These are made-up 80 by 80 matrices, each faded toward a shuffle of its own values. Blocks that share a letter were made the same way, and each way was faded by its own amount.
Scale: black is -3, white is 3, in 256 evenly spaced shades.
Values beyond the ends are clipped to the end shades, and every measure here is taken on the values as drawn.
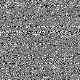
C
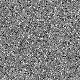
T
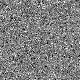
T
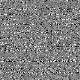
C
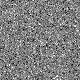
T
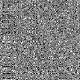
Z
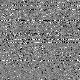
C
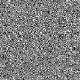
Z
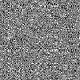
Z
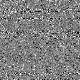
C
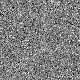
T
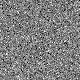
T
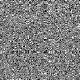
Z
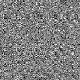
Z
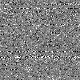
C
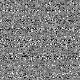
C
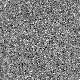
T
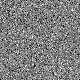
T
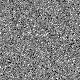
T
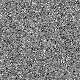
T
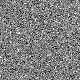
T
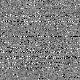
C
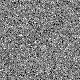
T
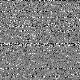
C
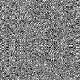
Z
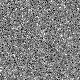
T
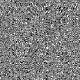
Z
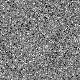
T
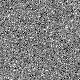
T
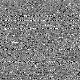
C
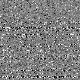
C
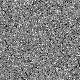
T
